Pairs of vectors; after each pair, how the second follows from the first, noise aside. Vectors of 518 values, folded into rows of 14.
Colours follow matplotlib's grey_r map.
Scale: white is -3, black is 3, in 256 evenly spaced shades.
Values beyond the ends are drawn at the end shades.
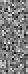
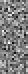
copied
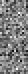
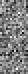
copied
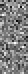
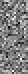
shuffled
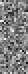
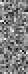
copied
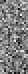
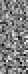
shuffled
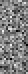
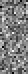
shuffled
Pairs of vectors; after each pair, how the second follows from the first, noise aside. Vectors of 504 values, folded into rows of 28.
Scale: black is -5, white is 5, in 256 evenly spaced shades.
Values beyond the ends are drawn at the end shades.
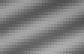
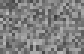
shuffled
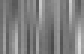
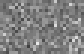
shuffled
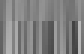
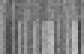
negated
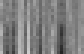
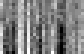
scaled up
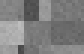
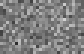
shuffled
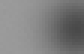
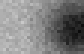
scaled up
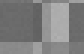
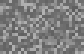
shuffled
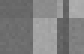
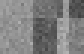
negated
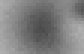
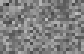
shuffled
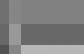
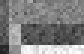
scaled up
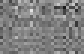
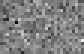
shuffled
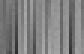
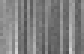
negated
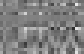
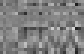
negated
